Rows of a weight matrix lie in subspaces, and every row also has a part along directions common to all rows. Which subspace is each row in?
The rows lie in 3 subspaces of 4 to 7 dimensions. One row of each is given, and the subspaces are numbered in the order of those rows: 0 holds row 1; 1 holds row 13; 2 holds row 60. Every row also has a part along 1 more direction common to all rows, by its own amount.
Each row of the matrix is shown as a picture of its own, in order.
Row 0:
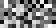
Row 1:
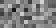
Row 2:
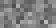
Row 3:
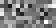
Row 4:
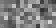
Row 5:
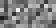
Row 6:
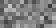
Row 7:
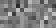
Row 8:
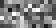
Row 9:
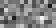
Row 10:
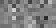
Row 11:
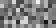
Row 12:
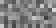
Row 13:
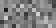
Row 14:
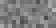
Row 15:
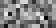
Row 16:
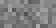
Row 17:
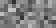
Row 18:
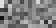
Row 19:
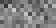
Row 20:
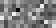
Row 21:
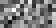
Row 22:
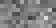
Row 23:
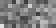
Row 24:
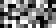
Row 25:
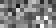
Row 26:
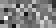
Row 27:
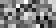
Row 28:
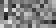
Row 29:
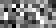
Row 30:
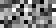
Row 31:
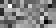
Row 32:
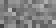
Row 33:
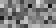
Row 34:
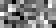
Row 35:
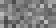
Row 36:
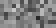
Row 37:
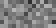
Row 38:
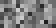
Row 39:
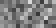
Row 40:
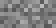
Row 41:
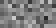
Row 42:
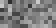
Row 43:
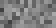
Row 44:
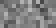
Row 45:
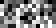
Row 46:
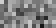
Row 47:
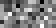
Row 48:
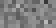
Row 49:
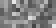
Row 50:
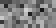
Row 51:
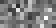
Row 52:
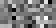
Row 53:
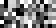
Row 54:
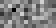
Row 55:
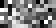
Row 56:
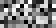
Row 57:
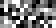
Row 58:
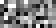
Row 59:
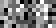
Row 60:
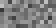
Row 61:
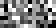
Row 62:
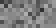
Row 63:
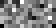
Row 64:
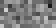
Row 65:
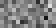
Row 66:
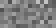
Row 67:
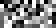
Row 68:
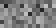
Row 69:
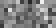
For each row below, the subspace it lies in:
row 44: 1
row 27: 1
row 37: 1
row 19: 0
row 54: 0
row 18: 2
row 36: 1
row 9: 0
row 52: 0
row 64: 2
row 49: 2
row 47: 0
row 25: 1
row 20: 2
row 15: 1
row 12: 2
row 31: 0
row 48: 2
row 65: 2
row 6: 0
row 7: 0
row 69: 1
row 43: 0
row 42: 2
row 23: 2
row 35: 2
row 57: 2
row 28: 1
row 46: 1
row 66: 2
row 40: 2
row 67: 0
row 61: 2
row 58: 1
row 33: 2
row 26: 1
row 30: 0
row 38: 2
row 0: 1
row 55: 2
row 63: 2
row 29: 1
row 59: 1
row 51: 2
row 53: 1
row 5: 2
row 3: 0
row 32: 1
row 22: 2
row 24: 2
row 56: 0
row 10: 0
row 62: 0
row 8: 2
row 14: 2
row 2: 2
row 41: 0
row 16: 1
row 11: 2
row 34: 2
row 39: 1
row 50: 0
